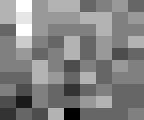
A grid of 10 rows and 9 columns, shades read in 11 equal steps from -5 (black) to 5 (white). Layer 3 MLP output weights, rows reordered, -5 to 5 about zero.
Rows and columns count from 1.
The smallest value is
-5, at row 10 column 5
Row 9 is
-2 -4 0 -1 -1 1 2 -1 -1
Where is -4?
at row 9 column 2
